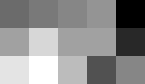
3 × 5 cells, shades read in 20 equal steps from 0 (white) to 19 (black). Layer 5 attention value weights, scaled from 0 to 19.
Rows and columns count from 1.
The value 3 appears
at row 2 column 2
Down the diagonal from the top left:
11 3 5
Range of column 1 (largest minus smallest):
9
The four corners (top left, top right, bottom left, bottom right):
11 19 2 9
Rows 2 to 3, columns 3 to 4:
7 7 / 5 13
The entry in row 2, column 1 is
7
